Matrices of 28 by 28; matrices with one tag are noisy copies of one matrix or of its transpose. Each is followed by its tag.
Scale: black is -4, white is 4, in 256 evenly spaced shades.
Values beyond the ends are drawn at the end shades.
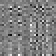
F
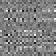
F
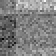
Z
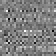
F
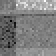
Z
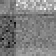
Z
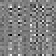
F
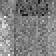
Z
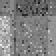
Z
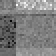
Z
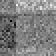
Z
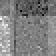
Z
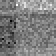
Z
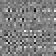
F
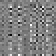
F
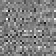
F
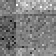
Z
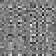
F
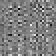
F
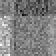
Z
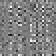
F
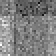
Z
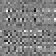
F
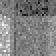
Z
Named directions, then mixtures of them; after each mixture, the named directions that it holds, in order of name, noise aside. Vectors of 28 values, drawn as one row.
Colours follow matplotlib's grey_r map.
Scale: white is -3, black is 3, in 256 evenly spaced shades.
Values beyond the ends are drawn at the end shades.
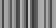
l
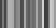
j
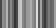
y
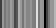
j, y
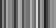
j, y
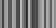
l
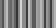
l, y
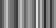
l, y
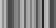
j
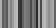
y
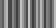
l, y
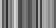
y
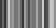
j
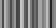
j, l
